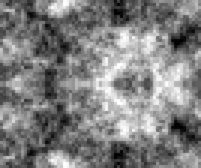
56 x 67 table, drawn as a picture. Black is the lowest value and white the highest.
The histogram is bell-shaped. No regular stripes run through it. The top and bottom halves mirror each other. No row or column stands out. The texture is blotchy.
